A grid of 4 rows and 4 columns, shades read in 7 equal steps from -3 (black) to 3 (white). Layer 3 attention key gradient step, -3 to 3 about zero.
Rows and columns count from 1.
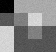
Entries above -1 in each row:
3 3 2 1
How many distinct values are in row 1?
2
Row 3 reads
2 -1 0 -1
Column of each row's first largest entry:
2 3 1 1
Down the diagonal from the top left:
-3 0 0 -1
